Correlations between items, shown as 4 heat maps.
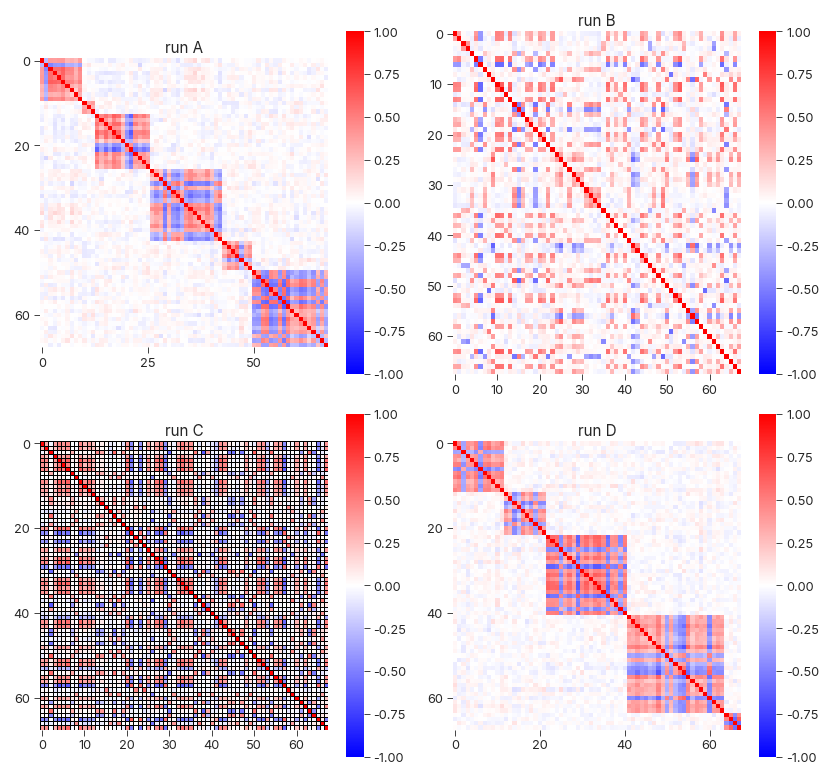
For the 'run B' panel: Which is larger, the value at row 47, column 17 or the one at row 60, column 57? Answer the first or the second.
the second
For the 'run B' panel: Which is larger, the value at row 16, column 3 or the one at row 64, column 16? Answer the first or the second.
the first
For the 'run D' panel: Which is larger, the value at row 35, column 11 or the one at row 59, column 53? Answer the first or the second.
the first
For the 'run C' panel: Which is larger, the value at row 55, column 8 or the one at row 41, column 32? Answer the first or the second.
the first
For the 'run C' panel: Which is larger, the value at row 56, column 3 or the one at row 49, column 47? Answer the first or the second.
the first
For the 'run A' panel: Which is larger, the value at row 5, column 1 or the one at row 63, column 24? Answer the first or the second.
the second
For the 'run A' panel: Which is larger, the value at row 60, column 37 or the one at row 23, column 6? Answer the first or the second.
the second
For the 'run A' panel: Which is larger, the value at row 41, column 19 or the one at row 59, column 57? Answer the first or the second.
the first
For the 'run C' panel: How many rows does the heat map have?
68
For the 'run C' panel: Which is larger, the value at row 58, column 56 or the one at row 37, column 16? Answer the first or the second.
the second
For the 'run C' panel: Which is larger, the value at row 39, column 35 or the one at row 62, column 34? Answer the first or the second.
the second
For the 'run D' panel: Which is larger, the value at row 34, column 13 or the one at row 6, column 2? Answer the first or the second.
the second
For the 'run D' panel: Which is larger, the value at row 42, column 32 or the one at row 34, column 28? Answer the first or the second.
the second
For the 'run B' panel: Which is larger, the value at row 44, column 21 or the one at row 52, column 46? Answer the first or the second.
the first
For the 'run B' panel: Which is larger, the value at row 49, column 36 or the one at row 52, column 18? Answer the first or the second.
the second
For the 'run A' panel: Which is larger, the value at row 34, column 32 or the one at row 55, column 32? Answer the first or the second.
the second
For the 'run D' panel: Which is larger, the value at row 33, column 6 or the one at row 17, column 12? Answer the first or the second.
the second
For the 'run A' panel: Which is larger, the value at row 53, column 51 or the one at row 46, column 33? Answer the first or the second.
the second
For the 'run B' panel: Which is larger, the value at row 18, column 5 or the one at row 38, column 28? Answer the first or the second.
the first
